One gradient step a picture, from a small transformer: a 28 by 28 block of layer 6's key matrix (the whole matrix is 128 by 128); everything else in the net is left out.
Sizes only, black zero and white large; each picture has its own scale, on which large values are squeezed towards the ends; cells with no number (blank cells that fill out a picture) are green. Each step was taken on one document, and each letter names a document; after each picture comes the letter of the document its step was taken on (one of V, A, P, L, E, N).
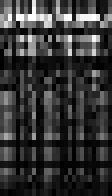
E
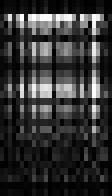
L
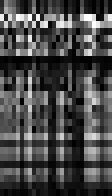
E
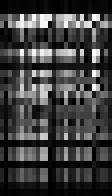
L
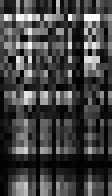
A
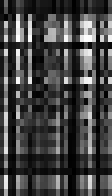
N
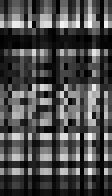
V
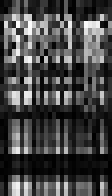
A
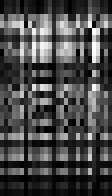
V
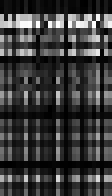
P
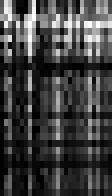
E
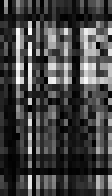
N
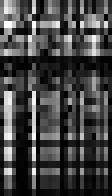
E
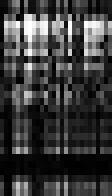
A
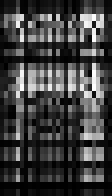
L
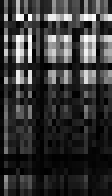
N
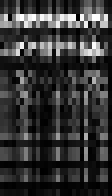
L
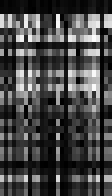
P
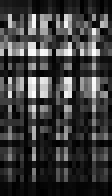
L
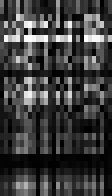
A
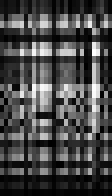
V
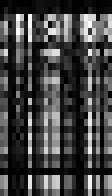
N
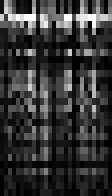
E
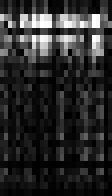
L
